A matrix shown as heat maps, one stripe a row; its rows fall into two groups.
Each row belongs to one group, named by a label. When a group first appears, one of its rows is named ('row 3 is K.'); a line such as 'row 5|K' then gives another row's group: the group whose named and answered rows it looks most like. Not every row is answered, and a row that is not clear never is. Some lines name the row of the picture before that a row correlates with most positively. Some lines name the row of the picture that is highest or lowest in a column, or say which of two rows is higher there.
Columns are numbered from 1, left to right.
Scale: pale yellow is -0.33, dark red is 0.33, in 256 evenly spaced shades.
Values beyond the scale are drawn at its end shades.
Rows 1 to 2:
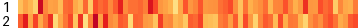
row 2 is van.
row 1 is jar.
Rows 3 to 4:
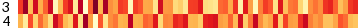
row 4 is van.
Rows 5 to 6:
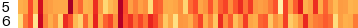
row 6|jar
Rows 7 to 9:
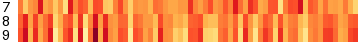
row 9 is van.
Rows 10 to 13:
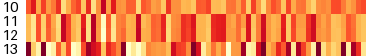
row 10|van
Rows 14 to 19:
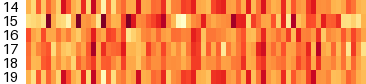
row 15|jar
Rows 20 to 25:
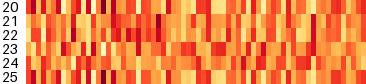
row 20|van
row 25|van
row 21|jar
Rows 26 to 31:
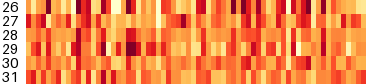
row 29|jar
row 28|jar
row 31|van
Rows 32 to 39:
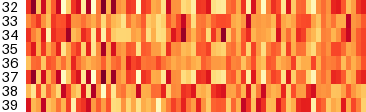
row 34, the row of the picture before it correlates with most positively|27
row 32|van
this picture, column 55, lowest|36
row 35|van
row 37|van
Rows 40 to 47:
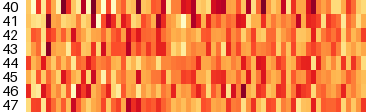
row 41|jar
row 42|jar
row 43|jar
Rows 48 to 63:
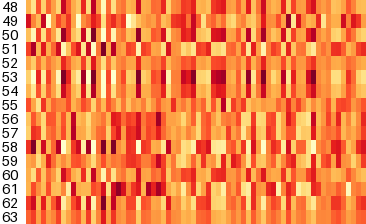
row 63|van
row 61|jar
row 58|van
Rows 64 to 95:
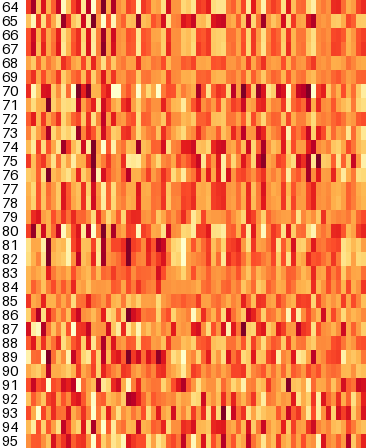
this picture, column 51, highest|70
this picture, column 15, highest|91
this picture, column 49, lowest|70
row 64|van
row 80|van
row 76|jar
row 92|jar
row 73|jar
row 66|van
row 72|van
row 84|jar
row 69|van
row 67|van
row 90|jar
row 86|jar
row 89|jar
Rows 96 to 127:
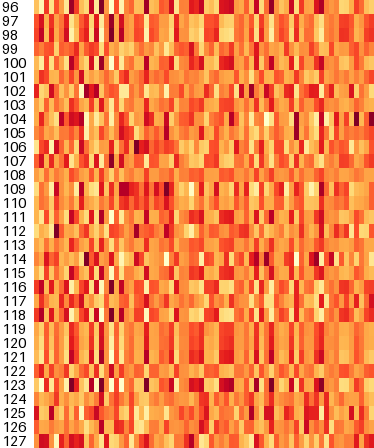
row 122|van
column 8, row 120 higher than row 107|Yes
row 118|van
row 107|van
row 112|jar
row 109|jar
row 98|van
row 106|jar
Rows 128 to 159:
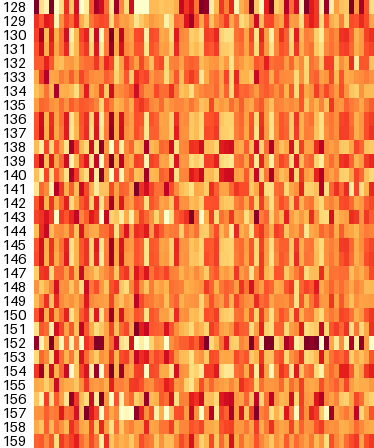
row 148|jar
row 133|jar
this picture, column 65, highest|157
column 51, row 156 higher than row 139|No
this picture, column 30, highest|128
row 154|van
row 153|jar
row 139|van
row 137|van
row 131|van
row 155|jar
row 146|van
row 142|van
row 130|van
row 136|van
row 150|van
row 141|jar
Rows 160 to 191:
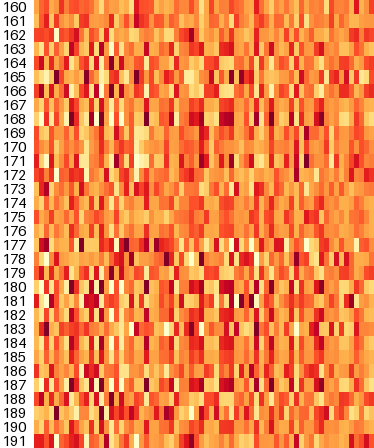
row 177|jar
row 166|van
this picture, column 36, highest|165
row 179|van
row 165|jar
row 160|jar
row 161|jar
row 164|van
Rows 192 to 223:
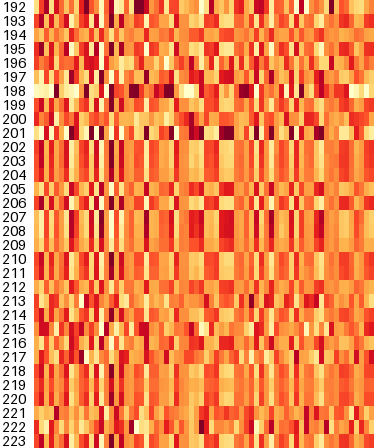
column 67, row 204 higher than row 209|Yes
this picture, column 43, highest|198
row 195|van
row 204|van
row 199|van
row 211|van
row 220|van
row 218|van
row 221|jar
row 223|van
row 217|jar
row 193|van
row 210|van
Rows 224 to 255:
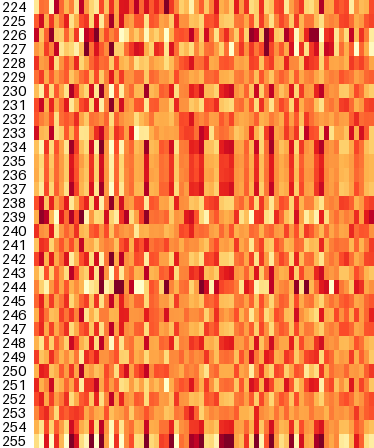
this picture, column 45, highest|255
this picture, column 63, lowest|255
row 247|van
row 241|jar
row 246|jar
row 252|van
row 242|van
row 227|jar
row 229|van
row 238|van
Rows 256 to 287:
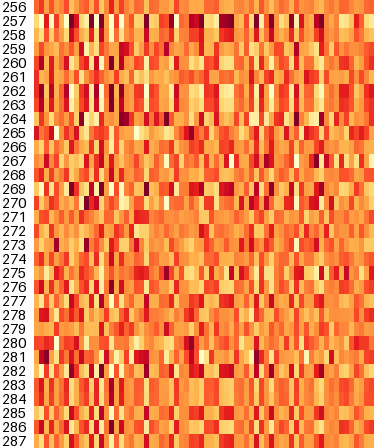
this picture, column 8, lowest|262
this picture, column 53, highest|264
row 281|jar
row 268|van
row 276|van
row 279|jar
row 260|van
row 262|van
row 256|van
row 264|jar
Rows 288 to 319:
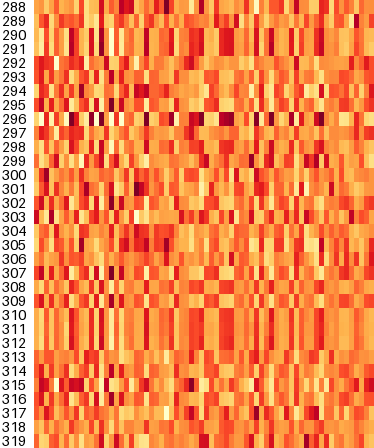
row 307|van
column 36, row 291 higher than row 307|No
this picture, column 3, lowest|303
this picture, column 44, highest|299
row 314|van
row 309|van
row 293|van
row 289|jar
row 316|van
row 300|jar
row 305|jar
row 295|van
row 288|jar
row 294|jar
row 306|jar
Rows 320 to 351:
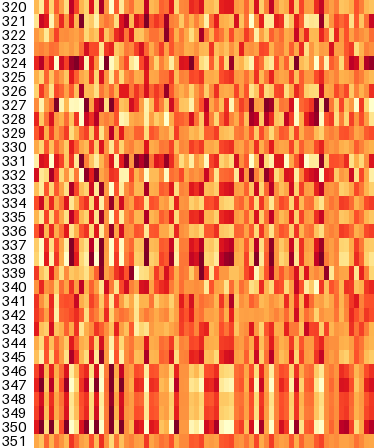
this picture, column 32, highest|324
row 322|jar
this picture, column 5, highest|327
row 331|jar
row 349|van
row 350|van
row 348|van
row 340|jar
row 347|van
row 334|van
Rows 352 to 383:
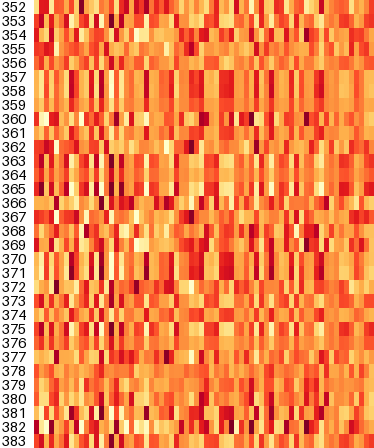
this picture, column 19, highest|352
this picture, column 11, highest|368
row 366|jar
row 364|van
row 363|van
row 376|van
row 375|van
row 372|jar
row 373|van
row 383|van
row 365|van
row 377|jar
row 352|jar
